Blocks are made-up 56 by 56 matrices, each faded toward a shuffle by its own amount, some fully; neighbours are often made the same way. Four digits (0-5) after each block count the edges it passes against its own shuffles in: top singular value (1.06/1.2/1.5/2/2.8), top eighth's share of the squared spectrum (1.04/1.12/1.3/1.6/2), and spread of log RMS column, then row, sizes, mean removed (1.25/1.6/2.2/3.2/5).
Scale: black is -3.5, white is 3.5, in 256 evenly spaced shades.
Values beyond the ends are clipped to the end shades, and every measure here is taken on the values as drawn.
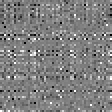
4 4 2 3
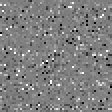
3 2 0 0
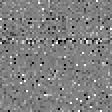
3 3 0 2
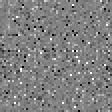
3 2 0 0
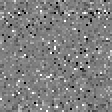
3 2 0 0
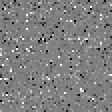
1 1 0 0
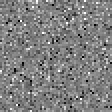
0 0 0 0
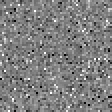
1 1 0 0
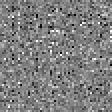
1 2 2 2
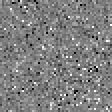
0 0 0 0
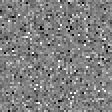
0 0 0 0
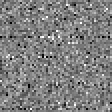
1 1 0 2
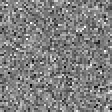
0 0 0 0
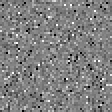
0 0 0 0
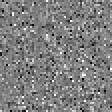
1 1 2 0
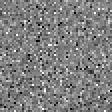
0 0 1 0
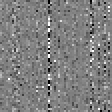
3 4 3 0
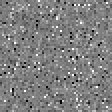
0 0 0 0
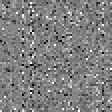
1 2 2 0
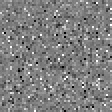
0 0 0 0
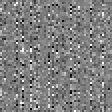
2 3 4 0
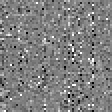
2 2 2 0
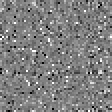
3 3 1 1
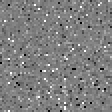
0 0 0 0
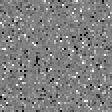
1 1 0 0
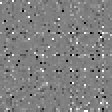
4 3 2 1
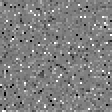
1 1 0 0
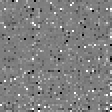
3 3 1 1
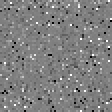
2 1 0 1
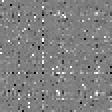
4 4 2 1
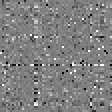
4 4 2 2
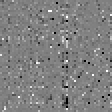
3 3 1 1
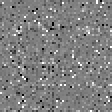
2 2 1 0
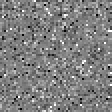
2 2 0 1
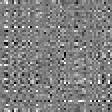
4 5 3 3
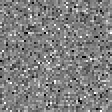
2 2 0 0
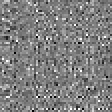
4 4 2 2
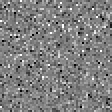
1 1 0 0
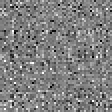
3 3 2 2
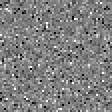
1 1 0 0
